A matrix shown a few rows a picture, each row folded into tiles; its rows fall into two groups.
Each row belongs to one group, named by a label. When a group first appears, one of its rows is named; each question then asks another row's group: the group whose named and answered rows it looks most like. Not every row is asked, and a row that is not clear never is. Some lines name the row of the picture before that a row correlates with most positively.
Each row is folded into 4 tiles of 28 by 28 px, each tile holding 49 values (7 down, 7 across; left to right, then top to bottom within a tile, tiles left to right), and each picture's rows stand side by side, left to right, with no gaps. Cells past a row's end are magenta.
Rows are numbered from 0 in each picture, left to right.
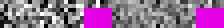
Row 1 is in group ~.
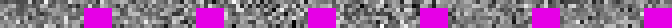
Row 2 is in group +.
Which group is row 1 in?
+
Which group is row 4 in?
~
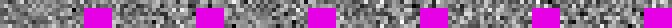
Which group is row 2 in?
+
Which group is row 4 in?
+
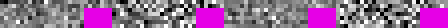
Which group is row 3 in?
+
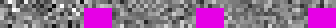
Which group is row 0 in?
+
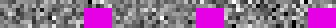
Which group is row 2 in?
+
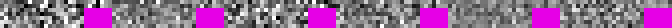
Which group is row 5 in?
+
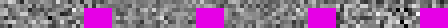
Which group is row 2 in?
+
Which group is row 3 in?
~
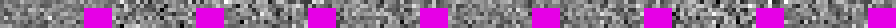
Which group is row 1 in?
+
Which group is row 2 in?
~
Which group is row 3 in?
~
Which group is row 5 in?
~
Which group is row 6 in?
~
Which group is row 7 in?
~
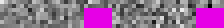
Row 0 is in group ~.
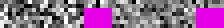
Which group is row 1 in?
+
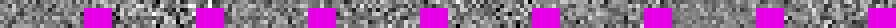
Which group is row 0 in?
+
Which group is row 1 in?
~
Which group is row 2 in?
~
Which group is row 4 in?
+
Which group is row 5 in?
~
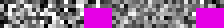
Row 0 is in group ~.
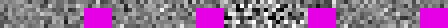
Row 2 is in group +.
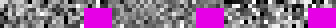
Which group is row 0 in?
~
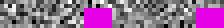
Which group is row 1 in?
+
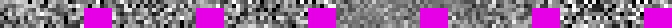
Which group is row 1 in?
+
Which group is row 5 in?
+
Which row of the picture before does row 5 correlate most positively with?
1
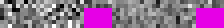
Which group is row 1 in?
~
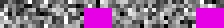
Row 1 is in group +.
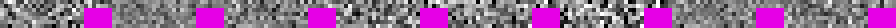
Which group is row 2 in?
+
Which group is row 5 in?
~
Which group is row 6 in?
+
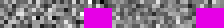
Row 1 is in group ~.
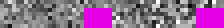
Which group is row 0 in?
+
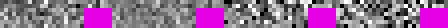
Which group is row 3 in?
+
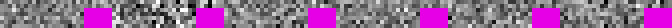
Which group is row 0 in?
+
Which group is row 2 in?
+
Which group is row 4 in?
~
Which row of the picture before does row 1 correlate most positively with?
1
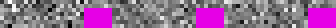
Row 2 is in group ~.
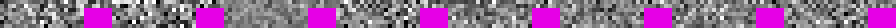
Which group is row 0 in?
~
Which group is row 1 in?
~
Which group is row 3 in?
+
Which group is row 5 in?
+
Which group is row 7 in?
+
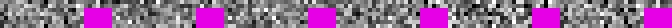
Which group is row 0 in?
~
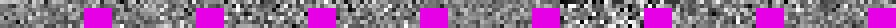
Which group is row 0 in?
~
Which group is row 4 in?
+
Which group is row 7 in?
+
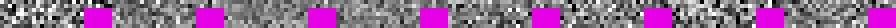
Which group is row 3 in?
~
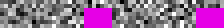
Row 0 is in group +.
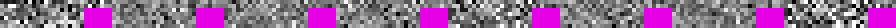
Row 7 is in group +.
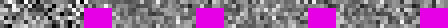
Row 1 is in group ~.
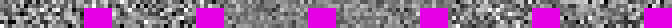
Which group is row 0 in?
+
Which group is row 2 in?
+
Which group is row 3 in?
~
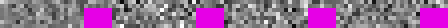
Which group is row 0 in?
~
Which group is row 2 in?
~
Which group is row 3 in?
+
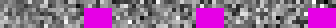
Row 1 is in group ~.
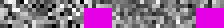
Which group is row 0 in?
+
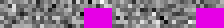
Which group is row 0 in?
+
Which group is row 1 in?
+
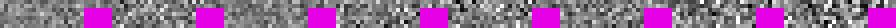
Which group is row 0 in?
~
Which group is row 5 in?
+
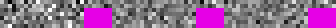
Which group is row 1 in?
+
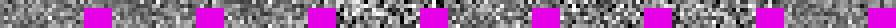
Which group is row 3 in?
~
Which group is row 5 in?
+
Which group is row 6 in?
~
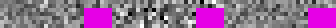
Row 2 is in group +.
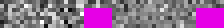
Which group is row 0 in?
~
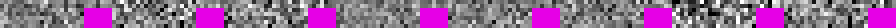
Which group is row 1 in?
+
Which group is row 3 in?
~
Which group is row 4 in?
~
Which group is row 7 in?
~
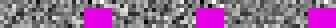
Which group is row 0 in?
+
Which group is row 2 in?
+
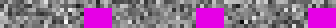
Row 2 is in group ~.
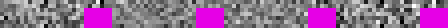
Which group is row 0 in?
~
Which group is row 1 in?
+
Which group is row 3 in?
~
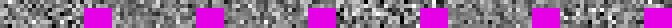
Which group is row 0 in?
+
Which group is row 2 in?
~
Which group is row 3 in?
~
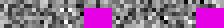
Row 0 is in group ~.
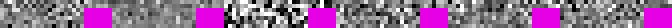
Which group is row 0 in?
+
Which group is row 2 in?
~
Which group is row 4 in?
+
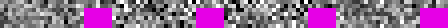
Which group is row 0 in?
~
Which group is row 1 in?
+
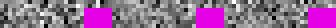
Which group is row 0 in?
~
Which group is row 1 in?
~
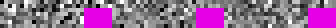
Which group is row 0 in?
+
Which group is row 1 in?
+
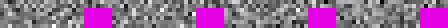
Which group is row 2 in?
+
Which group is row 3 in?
~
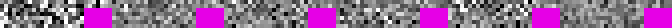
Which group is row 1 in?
+
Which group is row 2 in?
+
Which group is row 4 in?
+
